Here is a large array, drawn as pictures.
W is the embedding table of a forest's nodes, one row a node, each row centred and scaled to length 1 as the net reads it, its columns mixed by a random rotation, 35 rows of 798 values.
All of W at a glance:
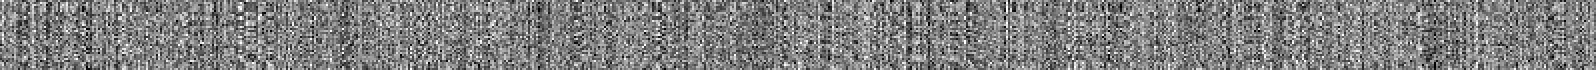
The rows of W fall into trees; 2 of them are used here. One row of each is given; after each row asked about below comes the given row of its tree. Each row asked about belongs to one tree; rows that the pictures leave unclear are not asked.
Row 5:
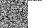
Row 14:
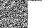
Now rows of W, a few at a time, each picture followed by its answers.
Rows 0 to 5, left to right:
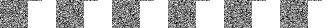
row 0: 14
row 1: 5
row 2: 5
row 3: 5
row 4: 5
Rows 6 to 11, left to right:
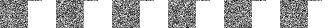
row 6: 14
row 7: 14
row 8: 5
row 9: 5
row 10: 14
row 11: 14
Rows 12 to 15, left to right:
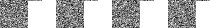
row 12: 14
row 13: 5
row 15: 5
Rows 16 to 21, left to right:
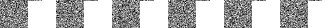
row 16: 14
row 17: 14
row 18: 5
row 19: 14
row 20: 5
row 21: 5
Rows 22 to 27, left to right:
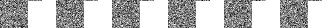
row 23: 14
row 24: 14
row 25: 5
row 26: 14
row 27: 5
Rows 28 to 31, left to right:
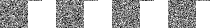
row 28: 5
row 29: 5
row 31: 14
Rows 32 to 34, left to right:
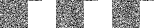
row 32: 14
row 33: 14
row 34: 14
